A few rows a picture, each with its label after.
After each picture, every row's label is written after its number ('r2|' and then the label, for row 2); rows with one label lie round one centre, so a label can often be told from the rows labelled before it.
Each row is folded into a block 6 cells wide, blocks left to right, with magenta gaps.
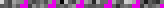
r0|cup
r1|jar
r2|jar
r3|cup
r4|cup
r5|jar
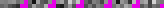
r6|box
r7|jar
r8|cup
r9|jar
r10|jar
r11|cup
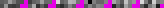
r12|box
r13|box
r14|cup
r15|jar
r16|cup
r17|cup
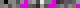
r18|jar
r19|cup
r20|jar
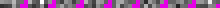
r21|cup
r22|cup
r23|jar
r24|cup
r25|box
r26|jar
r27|box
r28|cup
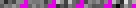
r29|jar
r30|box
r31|cup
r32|box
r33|cup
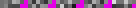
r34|box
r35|jar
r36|box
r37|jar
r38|cup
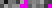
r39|jar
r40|box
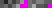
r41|jar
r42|box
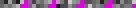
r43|jar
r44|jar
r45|cup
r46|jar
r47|jar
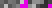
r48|jar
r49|box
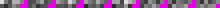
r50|cup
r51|box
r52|cup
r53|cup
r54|cup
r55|jar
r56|jar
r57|jar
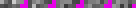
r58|cup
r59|box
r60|box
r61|box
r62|box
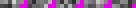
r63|cup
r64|jar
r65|jar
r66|cup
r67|box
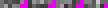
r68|jar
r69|box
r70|box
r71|cup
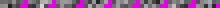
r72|box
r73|cup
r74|box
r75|jar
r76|box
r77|jar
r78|box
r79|box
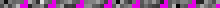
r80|jar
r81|cup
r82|box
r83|box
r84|jar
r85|box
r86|box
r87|jar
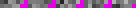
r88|jar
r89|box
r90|jar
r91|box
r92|cup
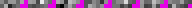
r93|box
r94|cup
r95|cup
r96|jar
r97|box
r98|cup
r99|box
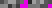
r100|box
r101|box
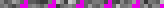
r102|box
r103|jar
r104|cup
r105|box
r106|jar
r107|jar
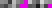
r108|cup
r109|cup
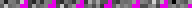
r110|jar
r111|jar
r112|jar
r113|box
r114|jar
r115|cup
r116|jar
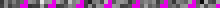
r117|box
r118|cup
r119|cup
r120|jar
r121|box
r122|box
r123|jar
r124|jar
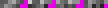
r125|box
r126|cup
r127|cup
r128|box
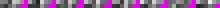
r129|cup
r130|cup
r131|cup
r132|cup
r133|cup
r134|cup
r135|box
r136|cup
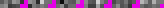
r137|box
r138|cup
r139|jar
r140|cup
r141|box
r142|cup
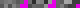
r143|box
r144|jar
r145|box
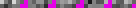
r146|cup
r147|box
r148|box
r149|jar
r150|cup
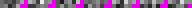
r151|jar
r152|cup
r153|jar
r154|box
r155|cup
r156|cup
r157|cup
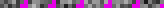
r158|box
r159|box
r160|box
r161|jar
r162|box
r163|jar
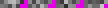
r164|box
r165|jar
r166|jar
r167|jar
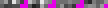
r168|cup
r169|cup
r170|box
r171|jar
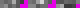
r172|box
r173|box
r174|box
